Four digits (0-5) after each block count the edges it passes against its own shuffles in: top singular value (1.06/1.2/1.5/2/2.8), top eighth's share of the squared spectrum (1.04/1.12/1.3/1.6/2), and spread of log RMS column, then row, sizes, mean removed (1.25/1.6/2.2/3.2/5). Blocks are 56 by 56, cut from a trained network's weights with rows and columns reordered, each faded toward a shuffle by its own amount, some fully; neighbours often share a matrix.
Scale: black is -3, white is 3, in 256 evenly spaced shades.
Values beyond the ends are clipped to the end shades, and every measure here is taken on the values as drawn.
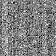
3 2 1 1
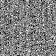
1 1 0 0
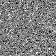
1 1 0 0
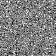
1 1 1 0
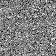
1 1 0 0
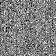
1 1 0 0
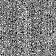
2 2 0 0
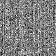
3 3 0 1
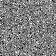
0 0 0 0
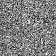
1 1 0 0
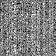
3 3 1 1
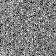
0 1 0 0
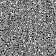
1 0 0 0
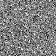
2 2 1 1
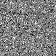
0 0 0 0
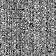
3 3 0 1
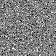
0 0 0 0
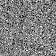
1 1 0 0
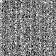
3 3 1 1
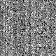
2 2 0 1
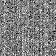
3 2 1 0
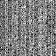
3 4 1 2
